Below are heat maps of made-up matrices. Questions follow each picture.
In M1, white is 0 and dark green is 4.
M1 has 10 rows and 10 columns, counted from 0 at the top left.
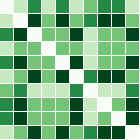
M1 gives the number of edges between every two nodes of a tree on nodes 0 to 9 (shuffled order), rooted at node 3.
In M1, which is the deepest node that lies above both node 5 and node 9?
0
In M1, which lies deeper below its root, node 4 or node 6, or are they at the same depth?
node 4
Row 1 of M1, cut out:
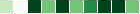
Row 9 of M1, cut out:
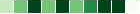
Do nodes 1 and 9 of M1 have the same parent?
yes
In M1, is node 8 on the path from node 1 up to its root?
no
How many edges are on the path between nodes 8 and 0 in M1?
3
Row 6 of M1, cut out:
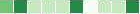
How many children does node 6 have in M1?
4
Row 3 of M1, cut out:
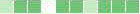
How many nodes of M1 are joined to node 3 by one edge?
2
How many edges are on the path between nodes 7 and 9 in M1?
4
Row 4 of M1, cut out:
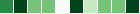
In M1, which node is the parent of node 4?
6
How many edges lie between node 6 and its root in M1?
1
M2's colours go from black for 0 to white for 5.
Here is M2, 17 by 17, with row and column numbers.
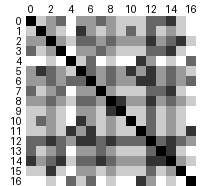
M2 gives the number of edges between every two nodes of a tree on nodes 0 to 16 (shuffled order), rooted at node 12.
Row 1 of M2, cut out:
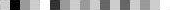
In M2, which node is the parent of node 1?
5
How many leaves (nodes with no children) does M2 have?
10
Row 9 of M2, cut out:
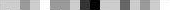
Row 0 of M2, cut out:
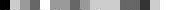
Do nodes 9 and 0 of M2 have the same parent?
no
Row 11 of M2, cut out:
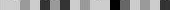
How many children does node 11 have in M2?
2
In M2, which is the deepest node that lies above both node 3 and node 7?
14
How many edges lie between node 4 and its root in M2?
3
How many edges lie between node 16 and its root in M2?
3
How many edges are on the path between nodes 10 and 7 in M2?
4
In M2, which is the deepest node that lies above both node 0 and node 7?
14
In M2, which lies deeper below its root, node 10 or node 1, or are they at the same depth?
the same depth
